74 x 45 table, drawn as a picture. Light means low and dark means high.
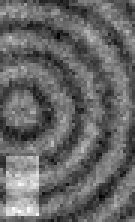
Odd patch: lower, in the bottom left. Grain: blotchy. Rings: centred on the middle left. Ninth with the lowest average: bottom left.
